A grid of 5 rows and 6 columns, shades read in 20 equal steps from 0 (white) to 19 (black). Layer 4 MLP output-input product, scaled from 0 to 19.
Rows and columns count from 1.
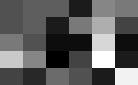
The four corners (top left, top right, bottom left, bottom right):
13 10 14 1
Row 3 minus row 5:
-4 -3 7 5 -14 17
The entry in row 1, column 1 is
13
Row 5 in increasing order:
1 11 13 14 16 17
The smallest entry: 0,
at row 4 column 5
